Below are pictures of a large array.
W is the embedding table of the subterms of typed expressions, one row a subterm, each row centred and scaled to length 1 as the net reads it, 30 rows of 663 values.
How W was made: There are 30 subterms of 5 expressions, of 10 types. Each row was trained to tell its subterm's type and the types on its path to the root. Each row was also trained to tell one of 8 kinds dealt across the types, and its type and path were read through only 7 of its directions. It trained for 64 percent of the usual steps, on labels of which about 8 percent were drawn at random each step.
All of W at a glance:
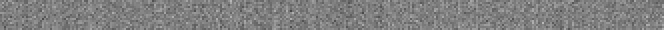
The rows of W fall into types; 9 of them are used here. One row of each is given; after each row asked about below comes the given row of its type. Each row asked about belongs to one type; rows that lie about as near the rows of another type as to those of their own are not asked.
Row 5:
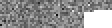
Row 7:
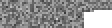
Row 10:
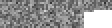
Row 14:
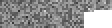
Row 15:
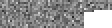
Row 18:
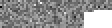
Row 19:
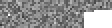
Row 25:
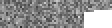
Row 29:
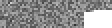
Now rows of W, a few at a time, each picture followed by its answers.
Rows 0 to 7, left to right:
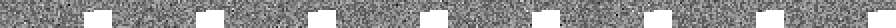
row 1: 25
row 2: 15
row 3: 29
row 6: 29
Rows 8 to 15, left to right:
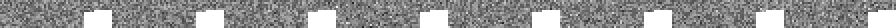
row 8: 25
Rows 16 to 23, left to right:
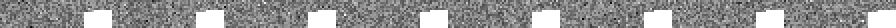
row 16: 14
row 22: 25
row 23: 5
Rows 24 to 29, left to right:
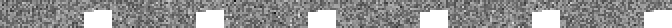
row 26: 29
